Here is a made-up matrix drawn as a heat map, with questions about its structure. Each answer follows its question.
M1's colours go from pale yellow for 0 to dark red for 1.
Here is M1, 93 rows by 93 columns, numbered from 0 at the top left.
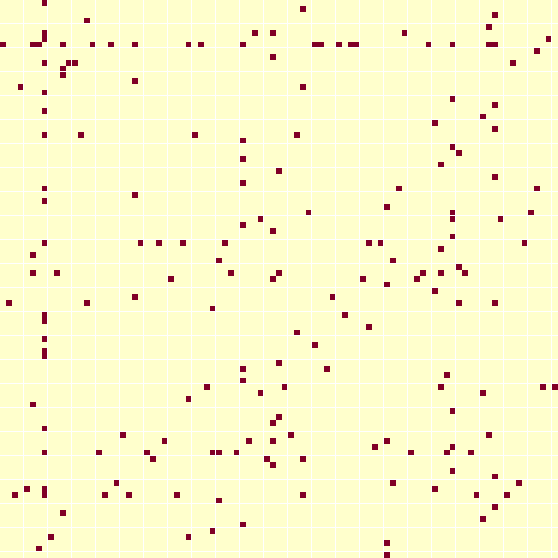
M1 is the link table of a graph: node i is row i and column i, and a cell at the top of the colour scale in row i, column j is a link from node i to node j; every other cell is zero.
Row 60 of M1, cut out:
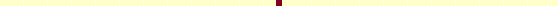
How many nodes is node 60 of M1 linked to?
1
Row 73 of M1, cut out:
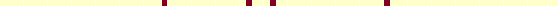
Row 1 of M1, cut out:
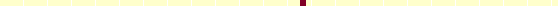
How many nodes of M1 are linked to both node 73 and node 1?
0
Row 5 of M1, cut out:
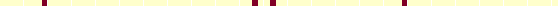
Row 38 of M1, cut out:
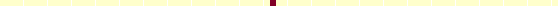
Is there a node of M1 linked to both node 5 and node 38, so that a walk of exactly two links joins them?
yes
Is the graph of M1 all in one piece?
yes
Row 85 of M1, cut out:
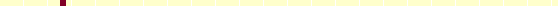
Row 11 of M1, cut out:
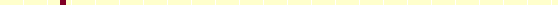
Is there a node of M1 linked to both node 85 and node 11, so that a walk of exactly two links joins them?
yes
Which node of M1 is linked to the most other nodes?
node 7
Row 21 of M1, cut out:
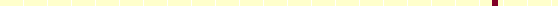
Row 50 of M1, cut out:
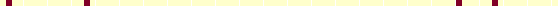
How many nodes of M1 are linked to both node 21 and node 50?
1
